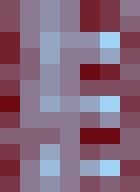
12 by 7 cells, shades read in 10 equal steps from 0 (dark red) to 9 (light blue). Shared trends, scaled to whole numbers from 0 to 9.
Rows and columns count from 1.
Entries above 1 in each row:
6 6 6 6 5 7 6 7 5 7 6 7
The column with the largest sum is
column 3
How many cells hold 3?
11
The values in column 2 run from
4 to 5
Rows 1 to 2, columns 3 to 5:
6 5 1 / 6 5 1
